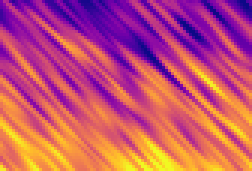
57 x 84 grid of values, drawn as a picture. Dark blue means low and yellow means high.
Grain: diagonal, down to the right. Slope: up to the bottom. Lone odd cells: none. Odd rows or columns: none. Ninth with the lowest average: top middle.
